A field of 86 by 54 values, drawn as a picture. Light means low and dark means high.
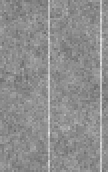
Slope: none. Histogram: skewed, a long tail of low values. Grain: streaks running down. Odd lines: columns 25 and 51.
